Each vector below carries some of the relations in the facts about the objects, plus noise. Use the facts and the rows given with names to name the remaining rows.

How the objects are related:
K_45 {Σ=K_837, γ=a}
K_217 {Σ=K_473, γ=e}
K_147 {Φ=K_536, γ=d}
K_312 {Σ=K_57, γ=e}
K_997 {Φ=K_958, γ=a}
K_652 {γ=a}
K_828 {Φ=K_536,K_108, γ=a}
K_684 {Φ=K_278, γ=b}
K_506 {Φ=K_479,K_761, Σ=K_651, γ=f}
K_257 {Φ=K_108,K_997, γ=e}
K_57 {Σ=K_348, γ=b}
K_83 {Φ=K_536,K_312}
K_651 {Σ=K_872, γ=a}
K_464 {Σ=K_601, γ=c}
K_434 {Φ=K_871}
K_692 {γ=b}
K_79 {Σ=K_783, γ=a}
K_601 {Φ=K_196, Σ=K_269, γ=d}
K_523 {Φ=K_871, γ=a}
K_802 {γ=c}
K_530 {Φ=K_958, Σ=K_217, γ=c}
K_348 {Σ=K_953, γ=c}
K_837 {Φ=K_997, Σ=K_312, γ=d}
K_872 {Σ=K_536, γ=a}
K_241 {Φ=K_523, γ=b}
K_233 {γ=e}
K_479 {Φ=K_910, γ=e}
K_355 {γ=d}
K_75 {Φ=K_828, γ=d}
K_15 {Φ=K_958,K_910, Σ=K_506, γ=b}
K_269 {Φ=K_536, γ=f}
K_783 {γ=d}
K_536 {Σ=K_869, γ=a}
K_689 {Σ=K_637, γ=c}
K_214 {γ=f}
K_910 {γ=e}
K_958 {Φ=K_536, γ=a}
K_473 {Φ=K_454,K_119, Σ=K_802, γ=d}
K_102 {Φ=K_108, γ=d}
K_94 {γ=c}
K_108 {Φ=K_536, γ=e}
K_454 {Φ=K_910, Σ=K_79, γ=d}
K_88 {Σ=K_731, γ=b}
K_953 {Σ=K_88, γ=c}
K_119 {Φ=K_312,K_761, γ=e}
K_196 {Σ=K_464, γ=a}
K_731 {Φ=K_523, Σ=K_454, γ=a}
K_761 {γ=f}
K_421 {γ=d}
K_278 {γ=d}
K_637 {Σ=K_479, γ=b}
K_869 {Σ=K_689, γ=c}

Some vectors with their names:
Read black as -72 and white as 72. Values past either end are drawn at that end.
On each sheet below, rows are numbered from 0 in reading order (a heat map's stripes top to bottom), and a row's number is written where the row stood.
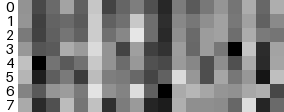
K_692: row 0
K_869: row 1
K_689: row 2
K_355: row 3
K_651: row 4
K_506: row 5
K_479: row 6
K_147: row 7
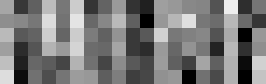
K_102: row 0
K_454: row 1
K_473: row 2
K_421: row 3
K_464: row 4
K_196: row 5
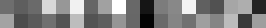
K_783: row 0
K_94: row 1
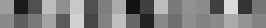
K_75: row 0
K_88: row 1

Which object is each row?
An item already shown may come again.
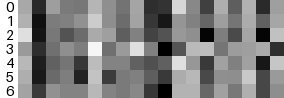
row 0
K_312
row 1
K_233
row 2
K_196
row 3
K_79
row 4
K_506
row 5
K_269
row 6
K_910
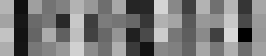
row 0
K_312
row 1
K_269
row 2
K_837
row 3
K_233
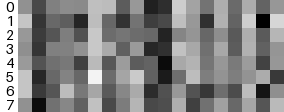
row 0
K_119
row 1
K_530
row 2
K_214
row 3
K_119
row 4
K_761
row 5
K_731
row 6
K_601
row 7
K_57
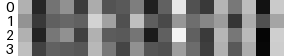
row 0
K_15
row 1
K_348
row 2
K_15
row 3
K_464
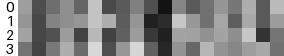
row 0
K_692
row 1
K_119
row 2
K_83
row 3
K_637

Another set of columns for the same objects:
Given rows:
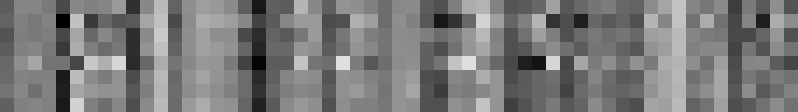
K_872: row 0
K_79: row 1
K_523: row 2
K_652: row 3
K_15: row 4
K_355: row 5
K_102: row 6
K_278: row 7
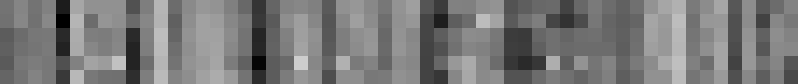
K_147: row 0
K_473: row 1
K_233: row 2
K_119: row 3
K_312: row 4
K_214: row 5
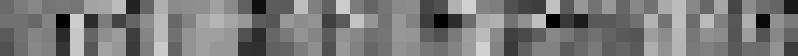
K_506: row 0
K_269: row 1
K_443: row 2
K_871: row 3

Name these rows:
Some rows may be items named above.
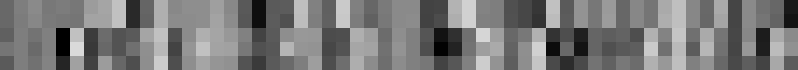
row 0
K_506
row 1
K_506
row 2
K_79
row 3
K_802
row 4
K_731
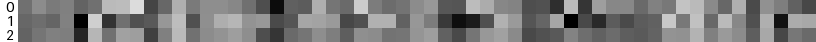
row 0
K_837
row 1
K_479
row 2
K_83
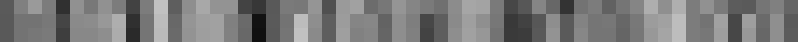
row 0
K_241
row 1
K_217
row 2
K_217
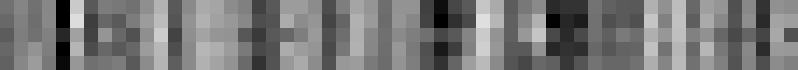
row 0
K_454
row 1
K_783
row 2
K_731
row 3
K_637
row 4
K_88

